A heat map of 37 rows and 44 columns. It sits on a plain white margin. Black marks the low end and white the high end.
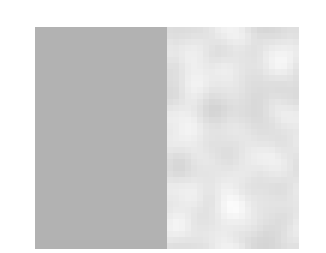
The table splits into one row of 2 panels. Panel 1,1: high, flat. Panel 1,2: very high, blotchy, faint in contrast.
